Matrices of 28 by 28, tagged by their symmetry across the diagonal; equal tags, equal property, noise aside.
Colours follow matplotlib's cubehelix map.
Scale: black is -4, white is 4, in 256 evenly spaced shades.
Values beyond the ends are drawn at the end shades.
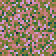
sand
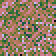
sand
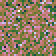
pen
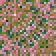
sand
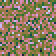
pen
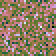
pen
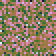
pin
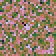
sand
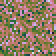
pin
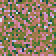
pin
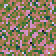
sand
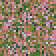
pin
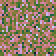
pen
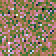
pin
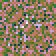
sand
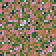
sand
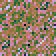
sand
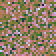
pen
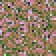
pen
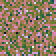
pen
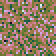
pin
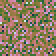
pin
